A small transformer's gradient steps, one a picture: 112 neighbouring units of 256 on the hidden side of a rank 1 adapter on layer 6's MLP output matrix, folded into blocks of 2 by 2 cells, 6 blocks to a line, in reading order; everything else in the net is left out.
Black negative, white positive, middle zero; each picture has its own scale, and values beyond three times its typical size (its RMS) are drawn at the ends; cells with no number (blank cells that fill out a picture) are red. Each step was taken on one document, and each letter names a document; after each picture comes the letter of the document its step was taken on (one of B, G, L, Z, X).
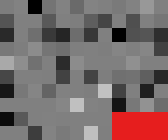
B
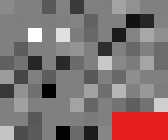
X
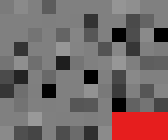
X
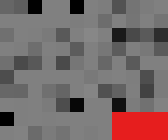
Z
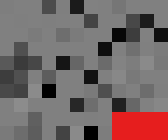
X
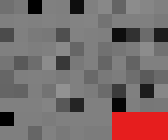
Z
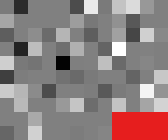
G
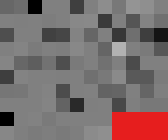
Z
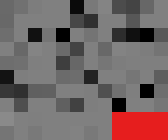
G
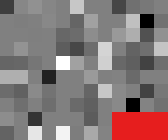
X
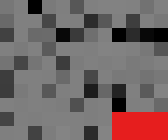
B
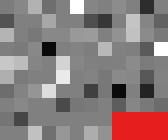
B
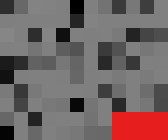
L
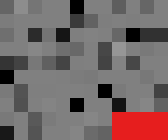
L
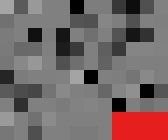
G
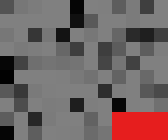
L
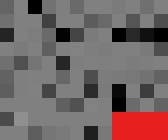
B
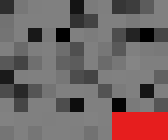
G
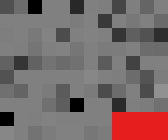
Z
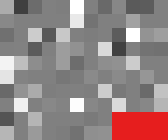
L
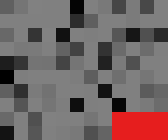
L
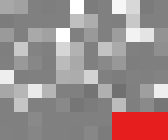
G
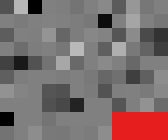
Z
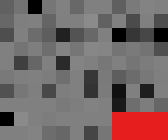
B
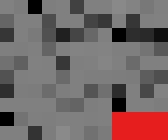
B
